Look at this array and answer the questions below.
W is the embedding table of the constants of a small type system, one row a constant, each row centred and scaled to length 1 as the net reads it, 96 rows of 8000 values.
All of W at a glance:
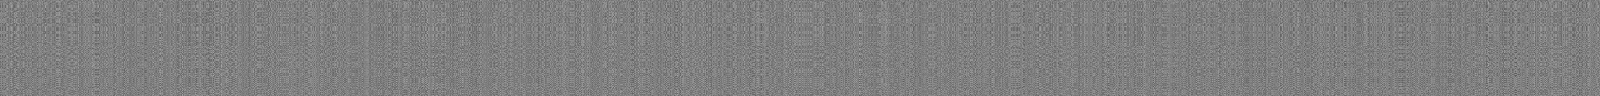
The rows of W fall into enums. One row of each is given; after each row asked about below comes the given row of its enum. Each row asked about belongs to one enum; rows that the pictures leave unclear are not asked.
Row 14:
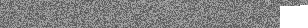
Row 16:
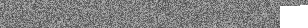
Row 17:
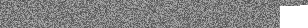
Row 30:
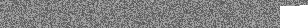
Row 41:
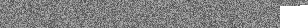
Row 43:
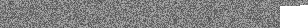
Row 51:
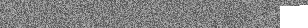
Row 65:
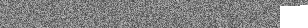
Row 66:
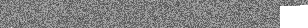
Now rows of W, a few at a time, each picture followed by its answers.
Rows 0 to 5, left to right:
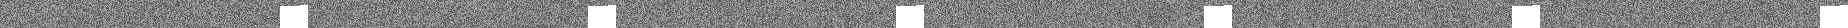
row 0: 66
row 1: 14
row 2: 65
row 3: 51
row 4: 41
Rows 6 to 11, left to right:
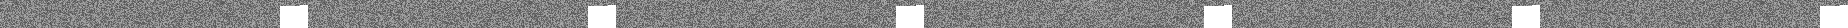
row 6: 30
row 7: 30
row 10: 66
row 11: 30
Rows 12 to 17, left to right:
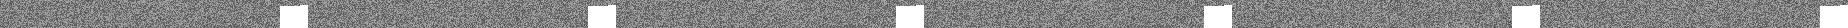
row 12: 14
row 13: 43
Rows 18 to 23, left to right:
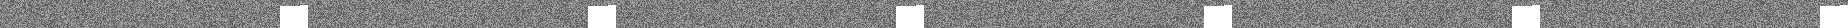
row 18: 41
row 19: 43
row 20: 43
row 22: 43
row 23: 30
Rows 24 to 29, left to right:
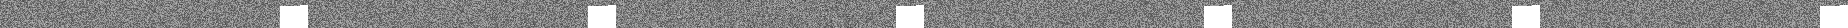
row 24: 17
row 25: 17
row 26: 65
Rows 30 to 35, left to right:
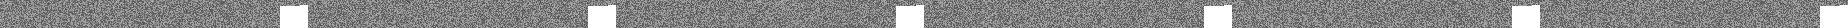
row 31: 43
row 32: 14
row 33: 43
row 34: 30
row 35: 30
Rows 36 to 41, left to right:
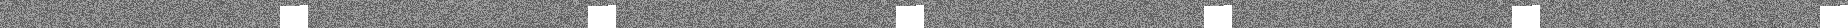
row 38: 14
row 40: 14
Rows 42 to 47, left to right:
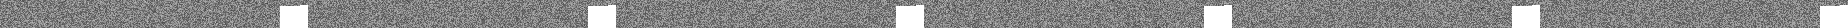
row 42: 17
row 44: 14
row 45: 41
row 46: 66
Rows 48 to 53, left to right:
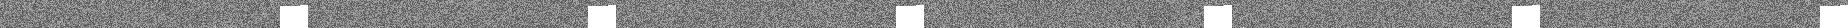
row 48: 16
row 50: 66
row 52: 66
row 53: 14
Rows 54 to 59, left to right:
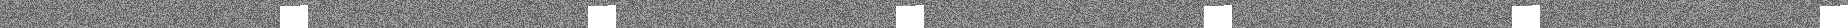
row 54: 43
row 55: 30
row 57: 17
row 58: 66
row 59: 14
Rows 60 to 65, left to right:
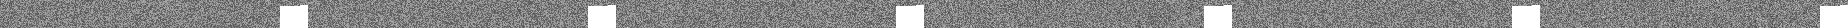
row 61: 30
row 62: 66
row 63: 51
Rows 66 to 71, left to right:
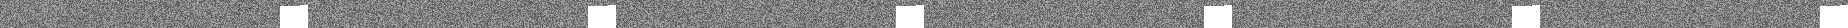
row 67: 30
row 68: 17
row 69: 43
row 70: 14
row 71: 17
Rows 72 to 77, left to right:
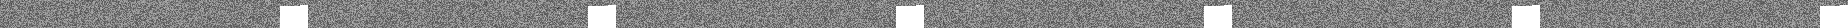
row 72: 14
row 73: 66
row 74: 43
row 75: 66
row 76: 17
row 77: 30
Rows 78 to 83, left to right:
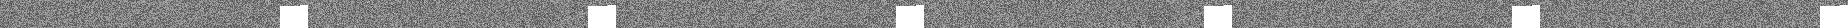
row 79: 51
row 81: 51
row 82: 14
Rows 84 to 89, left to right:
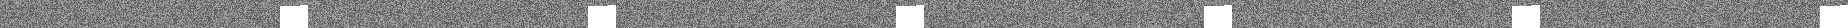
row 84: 43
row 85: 30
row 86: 14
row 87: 16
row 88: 30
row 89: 17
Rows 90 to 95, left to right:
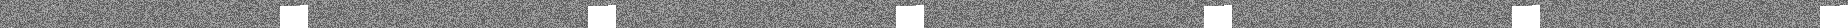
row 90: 66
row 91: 43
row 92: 66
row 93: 14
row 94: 66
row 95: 30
